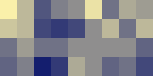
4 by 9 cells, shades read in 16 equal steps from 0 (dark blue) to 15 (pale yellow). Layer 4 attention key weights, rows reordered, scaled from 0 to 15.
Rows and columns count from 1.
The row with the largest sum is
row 1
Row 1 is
15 11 4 7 8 14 6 10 9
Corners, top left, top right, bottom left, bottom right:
15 9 5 3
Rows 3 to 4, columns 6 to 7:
8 8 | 8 5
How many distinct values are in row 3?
4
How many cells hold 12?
1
